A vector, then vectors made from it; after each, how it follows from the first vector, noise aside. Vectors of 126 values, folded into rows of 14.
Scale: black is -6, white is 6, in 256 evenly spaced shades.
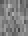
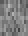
copied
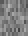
copied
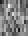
scaled up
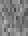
wrapped around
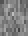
copied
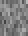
wrapped around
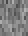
wrapped around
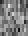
scaled up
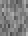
wrapped around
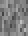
wrapped around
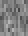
wrapped around
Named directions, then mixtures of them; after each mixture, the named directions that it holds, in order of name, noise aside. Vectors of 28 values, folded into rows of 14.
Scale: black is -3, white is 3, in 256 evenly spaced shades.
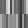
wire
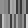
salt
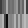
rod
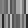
rod, salt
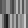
rod, salt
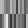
rod, salt, wire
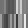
rod, salt, wire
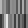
rod, salt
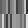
rod, salt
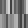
wire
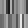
wire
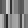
rod, wire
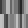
rod, wire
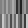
salt, wire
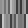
salt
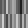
rod, salt, wire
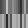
rod, salt, wire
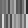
rod, salt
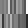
rod, salt, wire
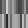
rod, salt, wire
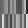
rod, salt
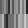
rod, wire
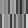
salt
